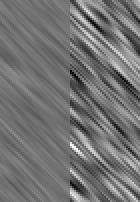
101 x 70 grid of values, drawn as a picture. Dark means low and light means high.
The distribution is heavy-tailed on both sides. The left part is calmer, up to a seam about 50% of the way across. No single row or column stands out from its neighbours. The grain runs diagonally down to the right.
